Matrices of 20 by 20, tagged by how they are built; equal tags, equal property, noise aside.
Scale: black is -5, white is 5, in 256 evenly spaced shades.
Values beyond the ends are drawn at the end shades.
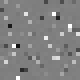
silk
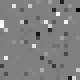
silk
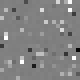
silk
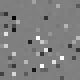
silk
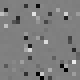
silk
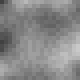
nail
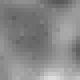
nail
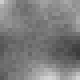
nail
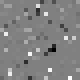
silk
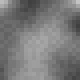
nail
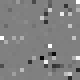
silk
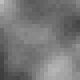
nail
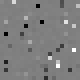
silk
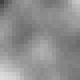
nail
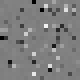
silk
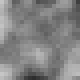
nail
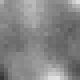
nail
